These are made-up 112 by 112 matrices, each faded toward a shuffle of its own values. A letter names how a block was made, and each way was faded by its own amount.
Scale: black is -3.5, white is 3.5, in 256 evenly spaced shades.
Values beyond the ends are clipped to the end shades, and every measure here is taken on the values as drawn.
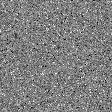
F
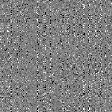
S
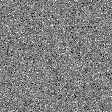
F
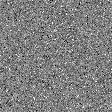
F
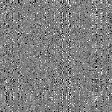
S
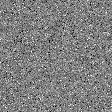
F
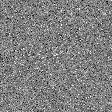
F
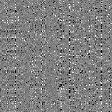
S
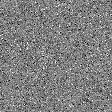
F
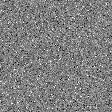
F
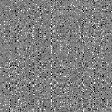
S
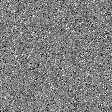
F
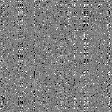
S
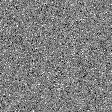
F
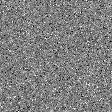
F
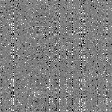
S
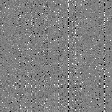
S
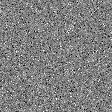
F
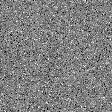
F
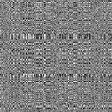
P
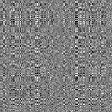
P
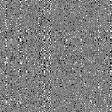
S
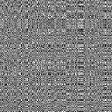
P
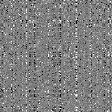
S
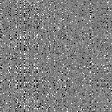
S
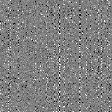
S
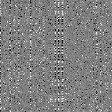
S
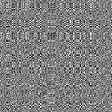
P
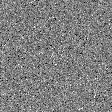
F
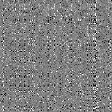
S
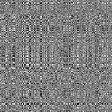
P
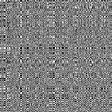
P
